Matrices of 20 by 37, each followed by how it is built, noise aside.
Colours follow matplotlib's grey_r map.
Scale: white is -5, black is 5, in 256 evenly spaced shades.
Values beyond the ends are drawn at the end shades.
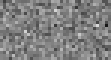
noise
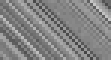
Toeplitz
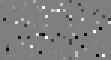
sparse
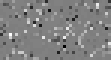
sparse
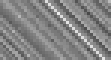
Toeplitz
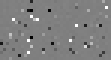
sparse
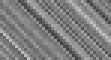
Toeplitz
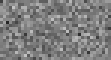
noise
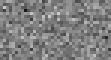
noise
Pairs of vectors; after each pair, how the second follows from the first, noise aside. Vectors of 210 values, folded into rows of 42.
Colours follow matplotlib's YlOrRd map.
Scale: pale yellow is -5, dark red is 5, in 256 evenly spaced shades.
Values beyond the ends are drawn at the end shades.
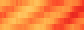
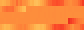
partly zeroed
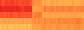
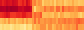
scaled up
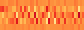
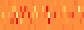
partly zeroed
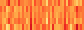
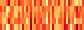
scaled up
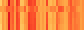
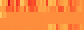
partly zeroed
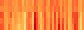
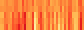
negated
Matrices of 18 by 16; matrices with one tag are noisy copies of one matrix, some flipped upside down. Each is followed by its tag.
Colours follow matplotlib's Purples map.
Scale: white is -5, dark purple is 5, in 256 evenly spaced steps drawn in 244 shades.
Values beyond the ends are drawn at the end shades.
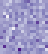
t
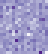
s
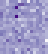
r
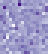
t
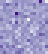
s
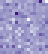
s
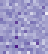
r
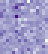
r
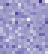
s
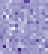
t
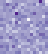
s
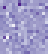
t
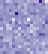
s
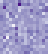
t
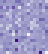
s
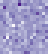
t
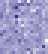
r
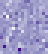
t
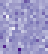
t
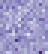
s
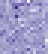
r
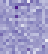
r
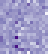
r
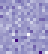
s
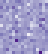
s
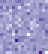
s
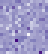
s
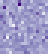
t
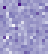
t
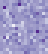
t
